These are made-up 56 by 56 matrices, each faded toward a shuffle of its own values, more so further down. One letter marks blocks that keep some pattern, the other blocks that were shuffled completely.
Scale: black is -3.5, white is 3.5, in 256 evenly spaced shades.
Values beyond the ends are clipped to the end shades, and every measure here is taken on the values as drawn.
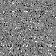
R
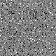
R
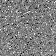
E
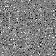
R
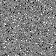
E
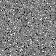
E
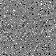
R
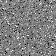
E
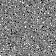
E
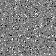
R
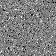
E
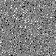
R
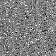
R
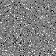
R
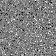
E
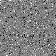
R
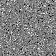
E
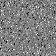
R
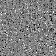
R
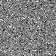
E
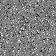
E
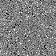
R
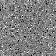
R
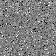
R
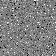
E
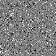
R
